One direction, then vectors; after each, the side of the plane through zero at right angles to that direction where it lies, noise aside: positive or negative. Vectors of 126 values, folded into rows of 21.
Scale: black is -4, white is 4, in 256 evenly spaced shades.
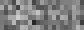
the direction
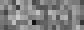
positive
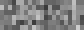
positive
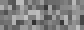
positive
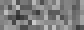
negative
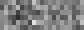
negative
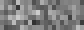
positive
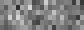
positive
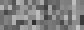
positive
